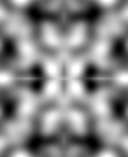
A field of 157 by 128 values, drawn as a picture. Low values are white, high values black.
There is no overall slope. On average the colour sits 50% of the way up the scale. No seam splits the table. The centre is the ninth with the lowest average. Its left and right halves mirror each other, and so do its top and bottom.
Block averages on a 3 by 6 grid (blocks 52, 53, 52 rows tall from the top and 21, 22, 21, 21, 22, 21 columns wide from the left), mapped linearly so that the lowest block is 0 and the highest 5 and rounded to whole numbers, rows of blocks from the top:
4 5 4 4 5 4
5 4 0 0 4 5
4 5 4 4 5 4
